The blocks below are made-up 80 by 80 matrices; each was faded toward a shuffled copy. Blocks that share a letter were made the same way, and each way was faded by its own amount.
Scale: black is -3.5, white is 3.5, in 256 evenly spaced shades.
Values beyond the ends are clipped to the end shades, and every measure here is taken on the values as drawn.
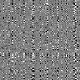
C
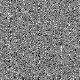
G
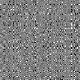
C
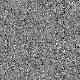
G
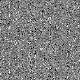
G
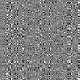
C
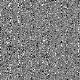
G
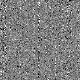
G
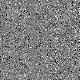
G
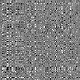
C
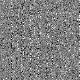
G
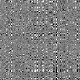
C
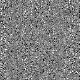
G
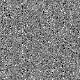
G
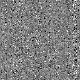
G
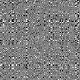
C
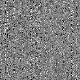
G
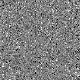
G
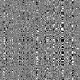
C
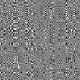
C
